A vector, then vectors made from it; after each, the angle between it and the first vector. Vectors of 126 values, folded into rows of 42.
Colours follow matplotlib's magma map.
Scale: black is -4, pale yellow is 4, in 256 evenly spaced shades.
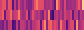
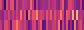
partly opposed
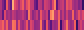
nearly opposite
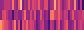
partly opposed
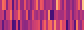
nearly parallel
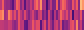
partly aligned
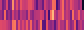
nearly opposite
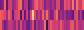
partly aligned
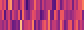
partly aligned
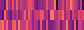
nearly opposite
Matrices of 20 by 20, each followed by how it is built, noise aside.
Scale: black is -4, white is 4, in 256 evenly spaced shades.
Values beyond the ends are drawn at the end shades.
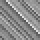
Toeplitz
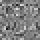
low rank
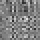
low rank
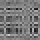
low rank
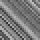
Toeplitz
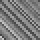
Toeplitz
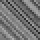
Toeplitz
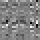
low rank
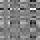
low rank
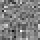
low rank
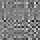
low rank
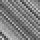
Toeplitz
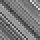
Toeplitz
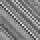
Toeplitz
